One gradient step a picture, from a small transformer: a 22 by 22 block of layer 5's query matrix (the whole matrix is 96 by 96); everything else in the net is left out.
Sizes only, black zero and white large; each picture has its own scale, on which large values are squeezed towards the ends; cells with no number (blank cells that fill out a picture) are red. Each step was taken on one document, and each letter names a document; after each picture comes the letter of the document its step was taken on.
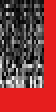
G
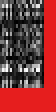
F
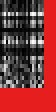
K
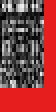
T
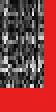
K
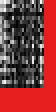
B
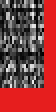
K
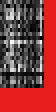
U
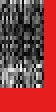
G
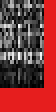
U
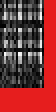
U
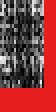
B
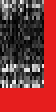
F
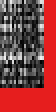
U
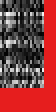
K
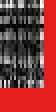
T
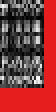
G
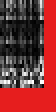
T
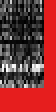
F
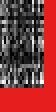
B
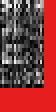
G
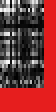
T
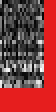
T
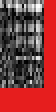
G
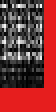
U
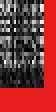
B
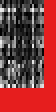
B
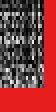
K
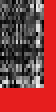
G
